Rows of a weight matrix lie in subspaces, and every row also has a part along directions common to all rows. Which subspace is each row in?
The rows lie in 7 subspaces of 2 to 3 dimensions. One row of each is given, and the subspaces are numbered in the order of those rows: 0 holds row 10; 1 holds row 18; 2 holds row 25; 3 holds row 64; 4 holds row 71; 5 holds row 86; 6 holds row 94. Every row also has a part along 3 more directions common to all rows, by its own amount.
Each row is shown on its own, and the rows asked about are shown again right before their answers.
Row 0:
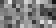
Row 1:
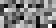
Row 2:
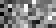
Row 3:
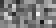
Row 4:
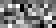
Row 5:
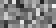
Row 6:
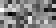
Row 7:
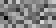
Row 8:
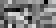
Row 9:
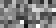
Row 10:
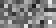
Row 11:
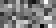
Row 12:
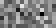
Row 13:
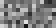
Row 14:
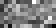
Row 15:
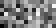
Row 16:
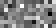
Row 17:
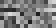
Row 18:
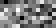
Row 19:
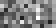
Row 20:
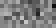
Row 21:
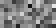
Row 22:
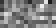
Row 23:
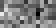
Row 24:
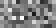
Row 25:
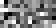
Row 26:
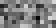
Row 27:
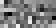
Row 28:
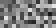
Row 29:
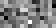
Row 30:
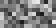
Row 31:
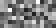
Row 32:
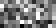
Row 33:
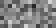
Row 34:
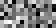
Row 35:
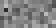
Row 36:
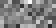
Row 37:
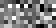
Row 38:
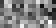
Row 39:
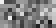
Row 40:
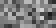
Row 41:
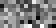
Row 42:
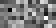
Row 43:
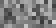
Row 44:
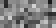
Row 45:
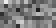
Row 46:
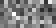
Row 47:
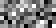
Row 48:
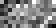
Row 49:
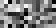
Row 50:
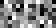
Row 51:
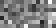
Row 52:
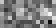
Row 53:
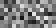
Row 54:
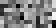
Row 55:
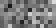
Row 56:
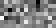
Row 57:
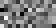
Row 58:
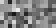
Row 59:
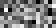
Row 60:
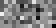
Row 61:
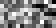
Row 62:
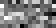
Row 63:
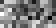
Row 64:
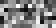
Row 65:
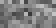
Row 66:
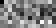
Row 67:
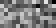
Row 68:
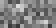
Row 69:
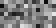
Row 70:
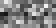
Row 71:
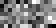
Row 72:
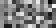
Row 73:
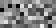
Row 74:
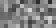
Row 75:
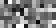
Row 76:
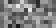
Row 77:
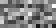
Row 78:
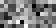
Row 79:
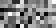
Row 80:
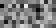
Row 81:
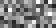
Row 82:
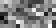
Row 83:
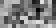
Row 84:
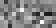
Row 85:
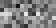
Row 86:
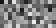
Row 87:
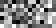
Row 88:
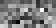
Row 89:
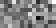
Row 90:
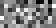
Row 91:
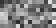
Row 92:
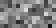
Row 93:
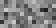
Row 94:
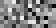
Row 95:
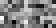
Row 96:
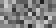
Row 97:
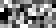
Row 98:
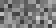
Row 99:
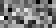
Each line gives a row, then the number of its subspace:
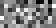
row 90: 6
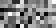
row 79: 2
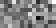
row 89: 5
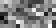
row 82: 1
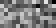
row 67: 3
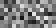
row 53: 6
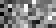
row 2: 4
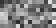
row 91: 1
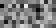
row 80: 4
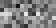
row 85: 1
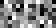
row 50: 5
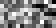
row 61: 3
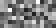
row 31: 6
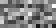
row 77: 3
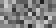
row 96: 6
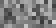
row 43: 1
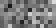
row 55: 5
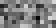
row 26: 3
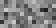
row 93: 2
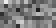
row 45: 1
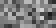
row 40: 5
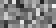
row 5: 0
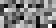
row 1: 3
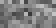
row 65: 3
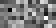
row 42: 6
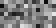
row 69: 3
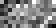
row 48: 4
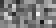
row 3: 0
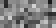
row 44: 0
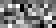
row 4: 1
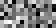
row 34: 0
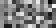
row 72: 5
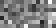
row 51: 0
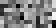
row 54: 3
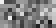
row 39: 5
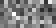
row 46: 5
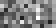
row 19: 4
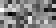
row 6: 2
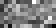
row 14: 4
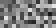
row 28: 6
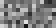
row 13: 0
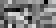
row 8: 2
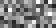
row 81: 6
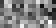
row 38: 5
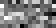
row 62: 3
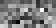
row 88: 0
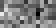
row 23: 4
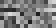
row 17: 2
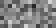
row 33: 0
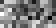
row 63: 4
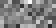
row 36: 5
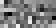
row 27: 2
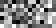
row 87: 0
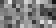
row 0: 5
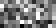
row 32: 4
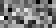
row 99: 6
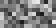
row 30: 1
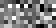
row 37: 1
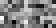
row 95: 3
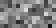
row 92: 1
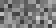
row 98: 0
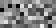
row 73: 1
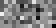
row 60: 4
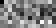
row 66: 5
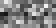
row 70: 1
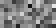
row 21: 5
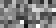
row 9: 0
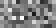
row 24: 6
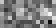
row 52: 5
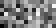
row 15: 0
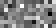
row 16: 6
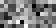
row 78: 0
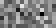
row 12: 6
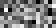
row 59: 6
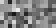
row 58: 2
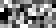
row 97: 1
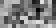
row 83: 4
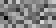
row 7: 2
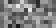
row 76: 2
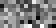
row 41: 4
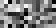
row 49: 2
